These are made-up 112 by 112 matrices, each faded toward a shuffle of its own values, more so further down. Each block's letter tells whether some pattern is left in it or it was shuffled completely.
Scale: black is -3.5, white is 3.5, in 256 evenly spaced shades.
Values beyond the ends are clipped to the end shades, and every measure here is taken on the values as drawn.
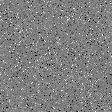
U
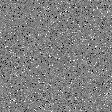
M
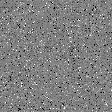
M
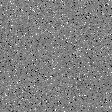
U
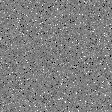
U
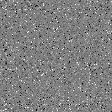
M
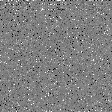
M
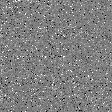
M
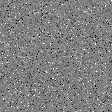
U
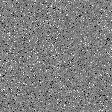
U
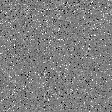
M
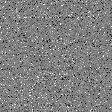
M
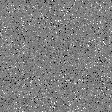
M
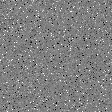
U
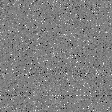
M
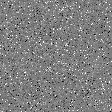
U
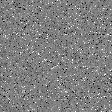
M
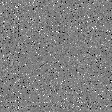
M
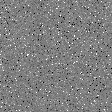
U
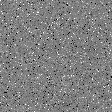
U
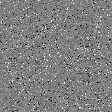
M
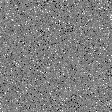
U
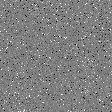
U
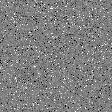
M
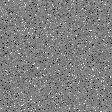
U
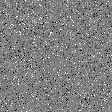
M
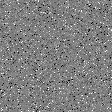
U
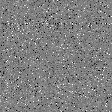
M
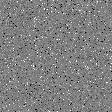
U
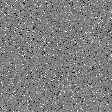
U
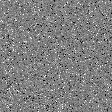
M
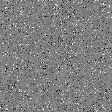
M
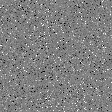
U
